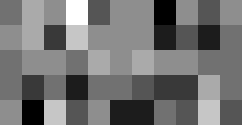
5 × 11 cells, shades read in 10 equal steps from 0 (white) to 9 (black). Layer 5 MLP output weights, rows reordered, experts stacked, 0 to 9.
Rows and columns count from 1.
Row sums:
49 55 46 63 60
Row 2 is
4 3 7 2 4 4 4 8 6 8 5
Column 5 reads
6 4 3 5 4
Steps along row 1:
down up down up down same up down up down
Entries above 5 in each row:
3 4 0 5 6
